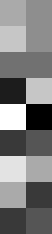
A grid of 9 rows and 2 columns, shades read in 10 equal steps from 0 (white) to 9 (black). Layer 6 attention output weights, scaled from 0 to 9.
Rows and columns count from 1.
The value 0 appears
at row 5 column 1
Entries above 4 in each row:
0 0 2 1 1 2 0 1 2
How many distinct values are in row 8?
2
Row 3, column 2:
5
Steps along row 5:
up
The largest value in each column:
8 9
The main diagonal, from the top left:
3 4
